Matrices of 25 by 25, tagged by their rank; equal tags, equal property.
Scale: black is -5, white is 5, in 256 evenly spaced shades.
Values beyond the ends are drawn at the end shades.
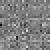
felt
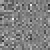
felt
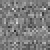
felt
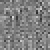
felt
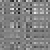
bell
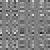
bell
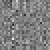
felt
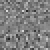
felt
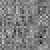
felt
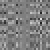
bell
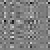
bell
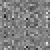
felt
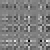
bell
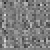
felt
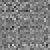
felt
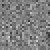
felt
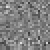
felt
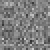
felt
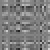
bell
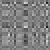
bell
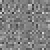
felt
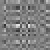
bell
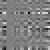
bell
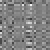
bell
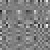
bell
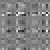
bell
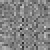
felt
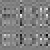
bell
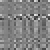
bell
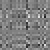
bell
